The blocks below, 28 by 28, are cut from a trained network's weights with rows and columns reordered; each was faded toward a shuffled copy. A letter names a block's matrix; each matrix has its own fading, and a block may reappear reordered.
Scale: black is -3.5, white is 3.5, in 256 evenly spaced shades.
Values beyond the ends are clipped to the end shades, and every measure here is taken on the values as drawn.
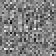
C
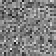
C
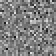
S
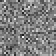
C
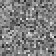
C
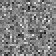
S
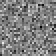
C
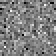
S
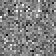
S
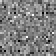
S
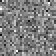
S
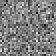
C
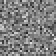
C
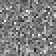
S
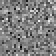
S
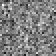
C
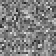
C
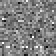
S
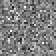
S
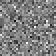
S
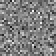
C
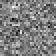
C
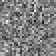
C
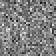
C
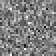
C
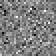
S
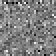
S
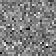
S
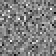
S
